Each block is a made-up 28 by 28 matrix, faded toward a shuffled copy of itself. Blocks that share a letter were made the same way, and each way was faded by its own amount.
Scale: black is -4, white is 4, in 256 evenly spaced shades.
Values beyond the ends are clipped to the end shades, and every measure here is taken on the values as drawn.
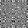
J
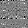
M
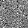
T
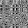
J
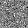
T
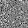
T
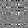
M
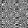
J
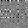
M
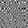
J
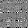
M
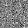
T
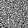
T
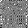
J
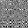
M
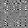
M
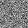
T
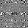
M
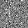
T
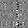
M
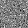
T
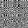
J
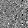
T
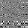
M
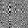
J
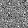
T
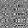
J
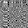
J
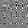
M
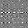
M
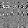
M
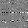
M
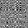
J
